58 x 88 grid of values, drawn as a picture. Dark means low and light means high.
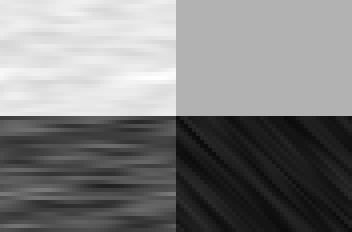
The table splits into 2 rows of 2 panels. Panel 1,1: very high, streaked across, faint in contrast. Panel 1,2: high, flat. Panel 2,1: low, streaked across. Panel 2,2: very low, slanting down to the right, faint in contrast.
